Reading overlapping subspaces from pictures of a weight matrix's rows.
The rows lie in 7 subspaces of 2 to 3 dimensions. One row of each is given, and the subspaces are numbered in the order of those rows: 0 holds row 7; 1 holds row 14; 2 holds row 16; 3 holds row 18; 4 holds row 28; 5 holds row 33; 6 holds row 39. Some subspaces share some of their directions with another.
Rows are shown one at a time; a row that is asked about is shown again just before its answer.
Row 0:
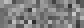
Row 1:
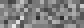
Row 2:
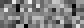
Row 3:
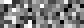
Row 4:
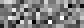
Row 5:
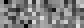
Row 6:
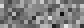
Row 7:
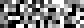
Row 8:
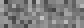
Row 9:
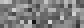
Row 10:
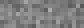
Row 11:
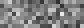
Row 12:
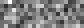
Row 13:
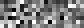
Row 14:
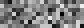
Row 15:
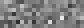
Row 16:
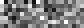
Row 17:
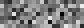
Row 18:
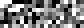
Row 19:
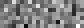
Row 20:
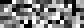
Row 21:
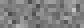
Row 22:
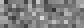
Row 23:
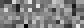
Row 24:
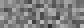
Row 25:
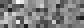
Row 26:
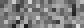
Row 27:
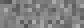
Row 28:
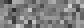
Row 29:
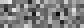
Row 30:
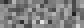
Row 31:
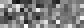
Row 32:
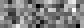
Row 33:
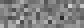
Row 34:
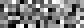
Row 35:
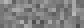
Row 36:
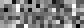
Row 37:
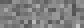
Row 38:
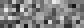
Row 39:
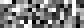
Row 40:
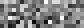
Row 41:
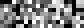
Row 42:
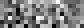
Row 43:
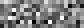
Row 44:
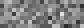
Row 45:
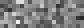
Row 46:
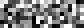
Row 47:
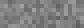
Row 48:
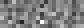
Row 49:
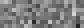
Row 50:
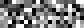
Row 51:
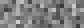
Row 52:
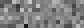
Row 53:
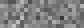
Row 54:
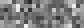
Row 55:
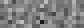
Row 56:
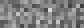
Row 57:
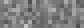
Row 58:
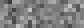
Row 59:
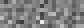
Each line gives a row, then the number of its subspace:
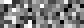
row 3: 4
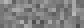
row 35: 6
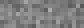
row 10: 0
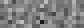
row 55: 6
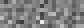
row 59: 6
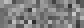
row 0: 4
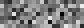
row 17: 1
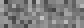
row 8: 2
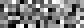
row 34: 0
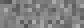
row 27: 5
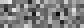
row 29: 4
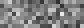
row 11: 1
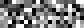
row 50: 4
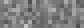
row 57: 2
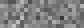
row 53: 5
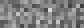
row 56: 0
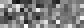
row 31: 3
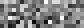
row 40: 0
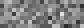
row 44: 1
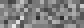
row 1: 5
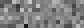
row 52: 3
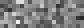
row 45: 3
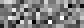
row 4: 5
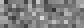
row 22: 2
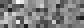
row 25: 3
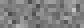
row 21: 4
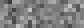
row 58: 4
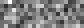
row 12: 4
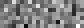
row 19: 0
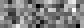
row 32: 4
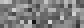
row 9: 0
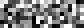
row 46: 1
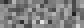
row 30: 6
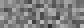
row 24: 6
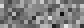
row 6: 1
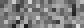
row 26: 5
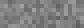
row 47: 4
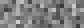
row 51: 3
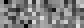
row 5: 2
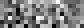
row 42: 1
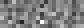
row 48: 6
